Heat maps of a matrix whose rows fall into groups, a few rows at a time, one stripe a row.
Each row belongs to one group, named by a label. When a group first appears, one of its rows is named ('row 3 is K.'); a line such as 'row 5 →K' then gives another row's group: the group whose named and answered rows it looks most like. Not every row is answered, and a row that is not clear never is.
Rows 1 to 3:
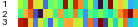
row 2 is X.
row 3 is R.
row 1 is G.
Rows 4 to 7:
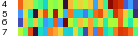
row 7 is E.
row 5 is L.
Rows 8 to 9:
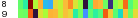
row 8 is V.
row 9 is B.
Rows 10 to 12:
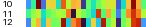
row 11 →E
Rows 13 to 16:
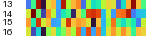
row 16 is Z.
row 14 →R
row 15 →V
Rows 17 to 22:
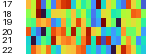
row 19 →V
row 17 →E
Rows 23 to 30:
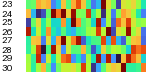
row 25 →G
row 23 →V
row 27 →B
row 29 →E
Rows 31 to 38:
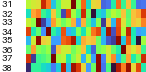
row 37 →Z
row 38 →G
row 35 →G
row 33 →X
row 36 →E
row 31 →G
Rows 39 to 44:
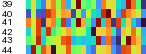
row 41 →R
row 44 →E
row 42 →E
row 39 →L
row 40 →L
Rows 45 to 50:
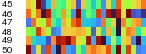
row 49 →Z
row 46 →R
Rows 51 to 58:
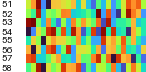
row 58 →B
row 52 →E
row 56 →Z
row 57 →R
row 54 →B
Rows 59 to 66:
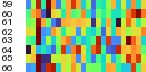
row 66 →B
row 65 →X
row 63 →E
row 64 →G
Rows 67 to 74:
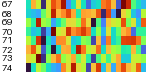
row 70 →Z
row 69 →V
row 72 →R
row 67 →L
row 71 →E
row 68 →Z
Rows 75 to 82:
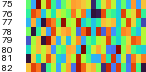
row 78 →Z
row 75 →V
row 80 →G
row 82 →R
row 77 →L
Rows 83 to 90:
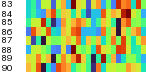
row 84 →L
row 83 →G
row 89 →V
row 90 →E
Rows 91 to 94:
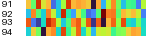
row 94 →L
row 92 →L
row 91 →V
